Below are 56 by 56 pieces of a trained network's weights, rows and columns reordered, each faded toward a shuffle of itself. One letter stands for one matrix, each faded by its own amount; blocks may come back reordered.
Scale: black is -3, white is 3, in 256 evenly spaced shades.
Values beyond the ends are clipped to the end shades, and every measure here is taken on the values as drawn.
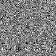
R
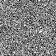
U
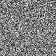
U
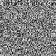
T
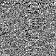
R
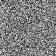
U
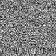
T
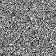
U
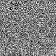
T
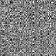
R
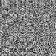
T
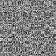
T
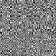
R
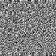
T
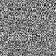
T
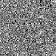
R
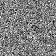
U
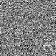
R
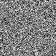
U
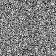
U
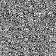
R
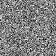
U
